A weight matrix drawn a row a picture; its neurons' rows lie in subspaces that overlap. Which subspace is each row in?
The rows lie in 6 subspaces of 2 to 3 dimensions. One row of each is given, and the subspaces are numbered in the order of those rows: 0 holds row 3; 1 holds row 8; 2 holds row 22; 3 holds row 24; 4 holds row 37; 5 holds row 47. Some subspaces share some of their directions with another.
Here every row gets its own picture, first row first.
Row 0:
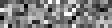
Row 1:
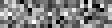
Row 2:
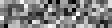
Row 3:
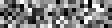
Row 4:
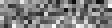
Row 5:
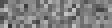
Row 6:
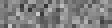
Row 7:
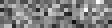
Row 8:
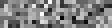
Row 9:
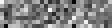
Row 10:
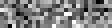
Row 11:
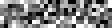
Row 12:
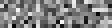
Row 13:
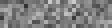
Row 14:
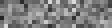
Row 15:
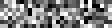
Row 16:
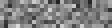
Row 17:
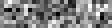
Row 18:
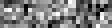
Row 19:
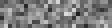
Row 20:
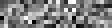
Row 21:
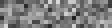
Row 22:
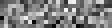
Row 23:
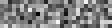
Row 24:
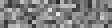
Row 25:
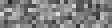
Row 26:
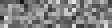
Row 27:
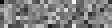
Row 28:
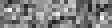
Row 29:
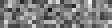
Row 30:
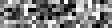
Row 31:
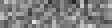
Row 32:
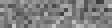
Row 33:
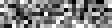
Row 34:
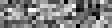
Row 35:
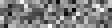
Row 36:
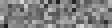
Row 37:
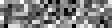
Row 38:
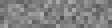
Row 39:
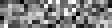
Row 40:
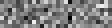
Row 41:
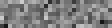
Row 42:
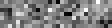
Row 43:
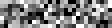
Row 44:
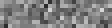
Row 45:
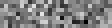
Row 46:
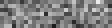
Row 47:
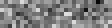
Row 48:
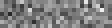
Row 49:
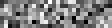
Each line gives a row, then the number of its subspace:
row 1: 0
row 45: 1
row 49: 1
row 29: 3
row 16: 3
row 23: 1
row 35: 0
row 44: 1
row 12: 5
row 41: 1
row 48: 0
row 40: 2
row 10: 2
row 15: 0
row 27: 4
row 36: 1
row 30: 3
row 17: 3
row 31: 0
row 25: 3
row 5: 5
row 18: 3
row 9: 4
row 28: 3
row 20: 2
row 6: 1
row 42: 5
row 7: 5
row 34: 3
